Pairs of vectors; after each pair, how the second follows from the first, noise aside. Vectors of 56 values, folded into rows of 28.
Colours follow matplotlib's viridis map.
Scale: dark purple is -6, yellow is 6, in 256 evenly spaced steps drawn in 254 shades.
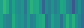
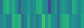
wrapped around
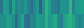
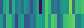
scaled up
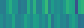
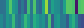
scaled up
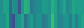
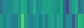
wrapped around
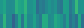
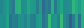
wrapped around
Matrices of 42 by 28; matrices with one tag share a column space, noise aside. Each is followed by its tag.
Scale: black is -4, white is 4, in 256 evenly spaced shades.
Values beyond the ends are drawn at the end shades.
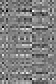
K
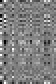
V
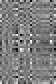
V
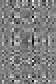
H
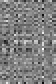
V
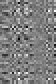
K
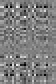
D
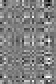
H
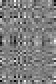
H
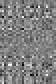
D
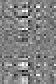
D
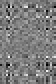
D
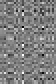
K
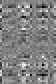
D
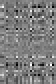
D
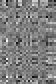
H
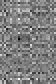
K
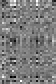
H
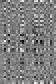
V
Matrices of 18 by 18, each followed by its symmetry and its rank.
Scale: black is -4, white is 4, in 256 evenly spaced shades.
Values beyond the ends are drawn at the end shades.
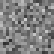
neither, full rank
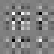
symmetric, rank one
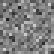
symmetric, full rank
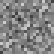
symmetric, full rank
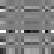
neither, rank one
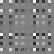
symmetric, rank one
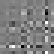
antisymmetric, rank two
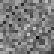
symmetric, full rank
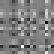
antisymmetric, rank two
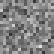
neither, full rank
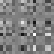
symmetric, rank two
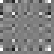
symmetric, rank two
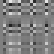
neither, rank one
